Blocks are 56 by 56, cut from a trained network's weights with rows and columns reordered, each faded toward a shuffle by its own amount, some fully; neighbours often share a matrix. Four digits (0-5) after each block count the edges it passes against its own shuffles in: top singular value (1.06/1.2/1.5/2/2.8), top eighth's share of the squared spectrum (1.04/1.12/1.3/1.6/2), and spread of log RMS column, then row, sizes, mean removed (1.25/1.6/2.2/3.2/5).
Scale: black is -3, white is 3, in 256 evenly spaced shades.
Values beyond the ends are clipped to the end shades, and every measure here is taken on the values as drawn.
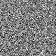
2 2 0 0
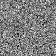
2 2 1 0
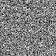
2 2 0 0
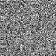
3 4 1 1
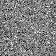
0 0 0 0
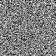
2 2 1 0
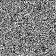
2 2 0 0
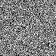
0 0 0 0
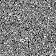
0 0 0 0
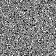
1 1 0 0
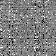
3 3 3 0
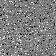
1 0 0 0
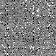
2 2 2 0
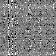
3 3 3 0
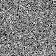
1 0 0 0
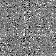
2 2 1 0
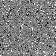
1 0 1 0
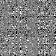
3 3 3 0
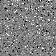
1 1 1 0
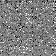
2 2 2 0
